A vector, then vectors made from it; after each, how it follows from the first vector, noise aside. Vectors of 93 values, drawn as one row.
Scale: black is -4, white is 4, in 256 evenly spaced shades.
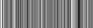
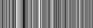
wrapped around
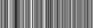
wrapped around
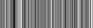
reversed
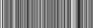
copied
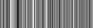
wrapped around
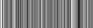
copied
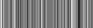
copied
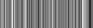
wrapped around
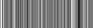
copied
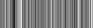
reversed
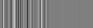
partly zeroed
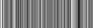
copied
